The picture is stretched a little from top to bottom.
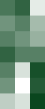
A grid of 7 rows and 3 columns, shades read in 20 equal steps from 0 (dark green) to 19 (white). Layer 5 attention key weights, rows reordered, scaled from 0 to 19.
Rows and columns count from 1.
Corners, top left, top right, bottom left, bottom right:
5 17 14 0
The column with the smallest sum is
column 3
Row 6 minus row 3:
2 11 -9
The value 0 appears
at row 7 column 3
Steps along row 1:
down up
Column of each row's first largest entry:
3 3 3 2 2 2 2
